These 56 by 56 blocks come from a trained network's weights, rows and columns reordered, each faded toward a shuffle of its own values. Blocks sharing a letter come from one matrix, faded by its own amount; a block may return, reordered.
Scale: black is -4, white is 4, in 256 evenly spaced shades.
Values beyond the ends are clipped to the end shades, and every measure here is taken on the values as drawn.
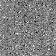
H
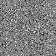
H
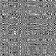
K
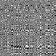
K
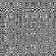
K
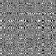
K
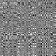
K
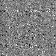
H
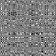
K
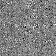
H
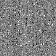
H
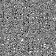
H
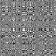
K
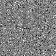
H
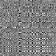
K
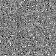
H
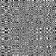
K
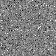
H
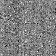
H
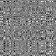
K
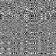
K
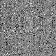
H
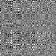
K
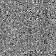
H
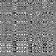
K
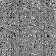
H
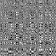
K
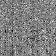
H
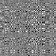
K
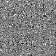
H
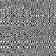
K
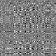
K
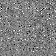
H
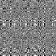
K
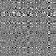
K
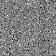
H
